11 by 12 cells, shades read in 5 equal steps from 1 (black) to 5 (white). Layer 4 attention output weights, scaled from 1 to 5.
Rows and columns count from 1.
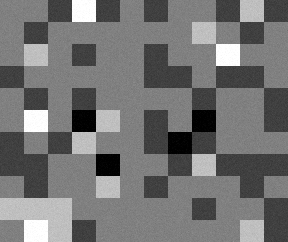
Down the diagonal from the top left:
3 2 3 3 3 3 2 2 3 3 4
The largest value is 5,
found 4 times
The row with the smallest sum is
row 8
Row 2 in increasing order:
2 2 3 3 3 3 3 3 3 3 3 4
